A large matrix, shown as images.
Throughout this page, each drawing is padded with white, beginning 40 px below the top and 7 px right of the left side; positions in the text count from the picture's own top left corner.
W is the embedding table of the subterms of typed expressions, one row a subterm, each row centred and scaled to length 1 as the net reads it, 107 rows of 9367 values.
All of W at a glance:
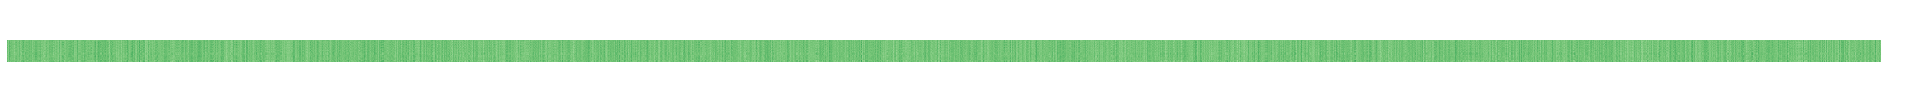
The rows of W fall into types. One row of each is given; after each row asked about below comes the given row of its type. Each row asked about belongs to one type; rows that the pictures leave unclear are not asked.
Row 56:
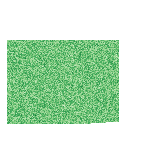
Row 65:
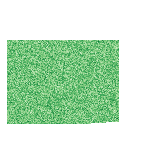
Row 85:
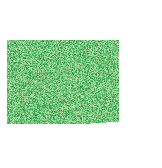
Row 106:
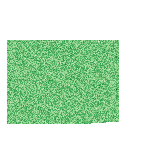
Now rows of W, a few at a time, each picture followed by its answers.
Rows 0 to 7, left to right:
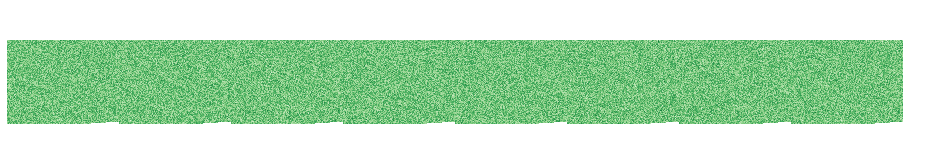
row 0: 85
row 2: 106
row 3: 65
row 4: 65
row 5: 56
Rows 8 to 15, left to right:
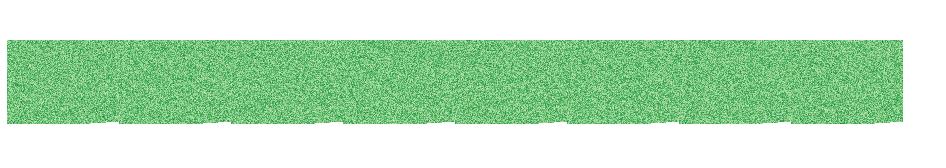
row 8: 85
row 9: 106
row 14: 65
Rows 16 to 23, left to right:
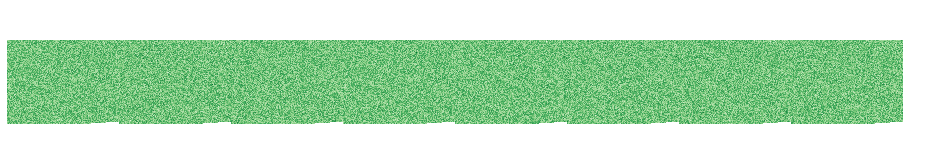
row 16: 85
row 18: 65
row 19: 85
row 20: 106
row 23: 85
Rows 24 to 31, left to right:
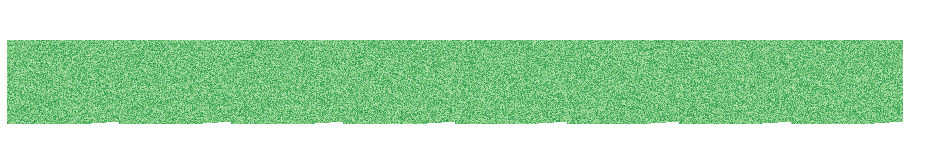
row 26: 56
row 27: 106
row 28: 65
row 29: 65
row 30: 56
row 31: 85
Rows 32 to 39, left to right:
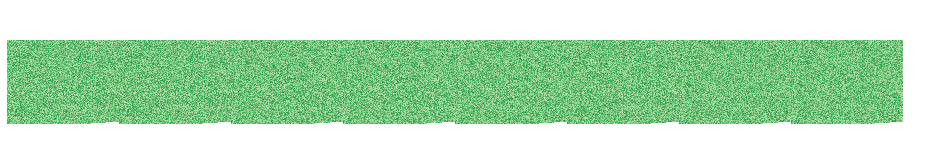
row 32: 56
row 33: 56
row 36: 106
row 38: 85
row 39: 65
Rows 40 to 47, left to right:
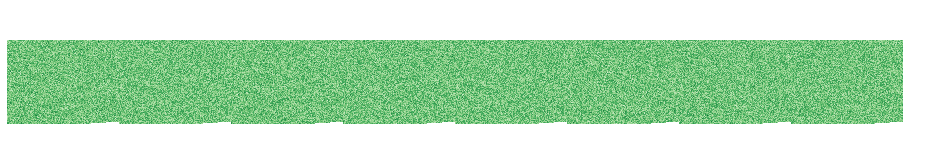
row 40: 85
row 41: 85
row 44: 85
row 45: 106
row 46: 56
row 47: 56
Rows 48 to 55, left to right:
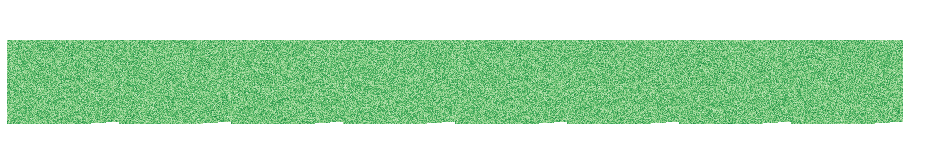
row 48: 106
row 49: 65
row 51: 85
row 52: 106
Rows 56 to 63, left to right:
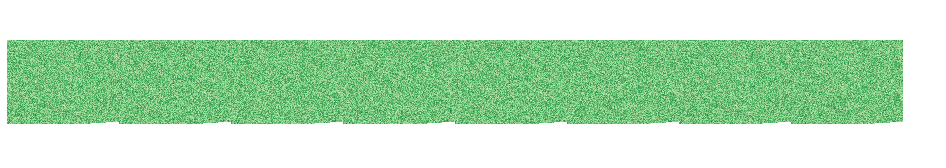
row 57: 106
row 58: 65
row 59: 106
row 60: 106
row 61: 65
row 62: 56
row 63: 65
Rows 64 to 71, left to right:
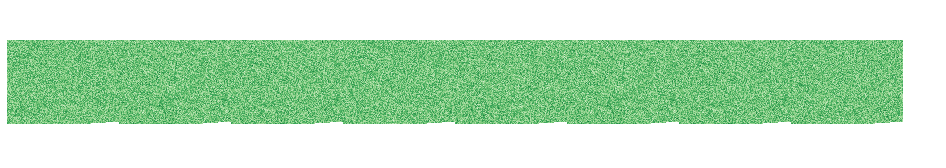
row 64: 56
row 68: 85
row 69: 65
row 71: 85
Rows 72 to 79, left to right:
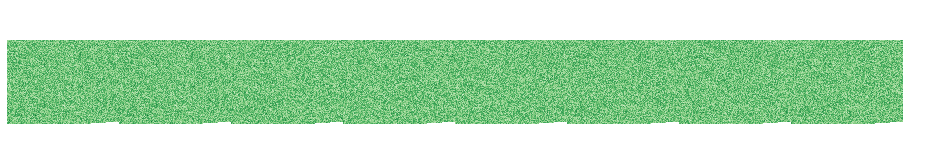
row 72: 56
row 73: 56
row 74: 106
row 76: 85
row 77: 56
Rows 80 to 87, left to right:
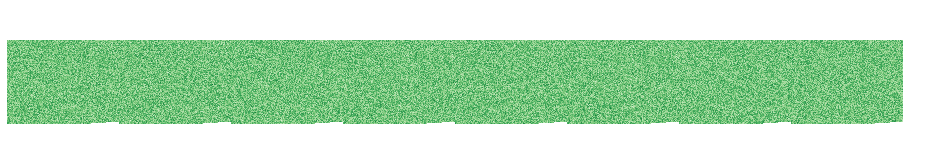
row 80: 85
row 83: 56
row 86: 106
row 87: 65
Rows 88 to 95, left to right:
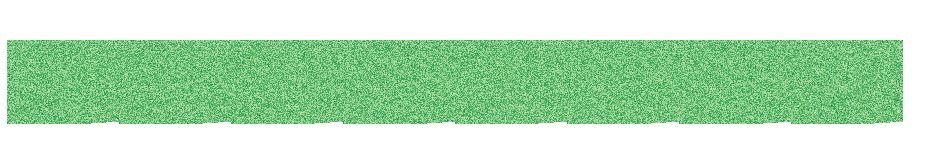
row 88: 106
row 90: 56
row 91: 106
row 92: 56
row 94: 106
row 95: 65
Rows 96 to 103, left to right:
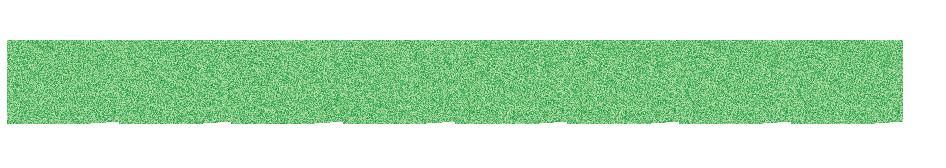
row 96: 85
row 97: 106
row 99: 56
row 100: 106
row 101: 106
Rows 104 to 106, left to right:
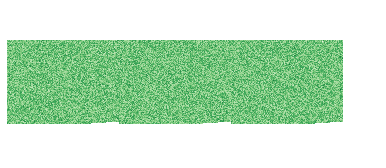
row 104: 106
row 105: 65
